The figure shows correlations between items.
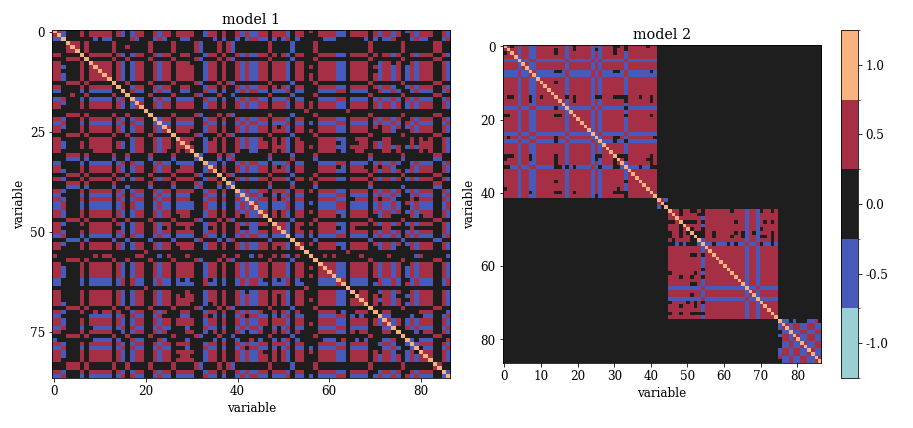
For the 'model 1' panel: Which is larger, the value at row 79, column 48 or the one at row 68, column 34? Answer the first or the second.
the second
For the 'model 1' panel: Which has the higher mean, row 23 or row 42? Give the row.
42
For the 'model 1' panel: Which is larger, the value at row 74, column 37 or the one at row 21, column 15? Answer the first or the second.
the second
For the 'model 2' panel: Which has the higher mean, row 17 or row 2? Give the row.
2
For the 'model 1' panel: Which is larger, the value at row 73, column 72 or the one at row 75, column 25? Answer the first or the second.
the first
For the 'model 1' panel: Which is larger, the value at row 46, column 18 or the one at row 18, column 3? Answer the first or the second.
the first
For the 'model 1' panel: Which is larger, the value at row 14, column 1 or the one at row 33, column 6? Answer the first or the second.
the first
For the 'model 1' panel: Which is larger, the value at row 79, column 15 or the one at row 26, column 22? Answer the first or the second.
the first
